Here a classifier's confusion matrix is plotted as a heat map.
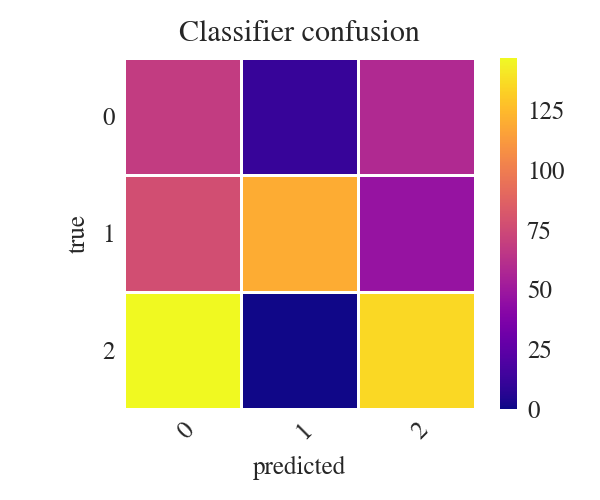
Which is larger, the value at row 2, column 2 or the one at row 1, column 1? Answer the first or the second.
the first
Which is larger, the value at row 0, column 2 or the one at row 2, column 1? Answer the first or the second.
the first
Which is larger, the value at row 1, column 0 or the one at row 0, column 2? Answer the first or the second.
the first
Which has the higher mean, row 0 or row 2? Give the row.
2
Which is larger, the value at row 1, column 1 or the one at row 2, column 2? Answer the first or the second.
the second
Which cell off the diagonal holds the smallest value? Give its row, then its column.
2, 1
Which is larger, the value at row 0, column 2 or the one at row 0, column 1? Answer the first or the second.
the first
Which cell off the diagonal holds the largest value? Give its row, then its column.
2, 0
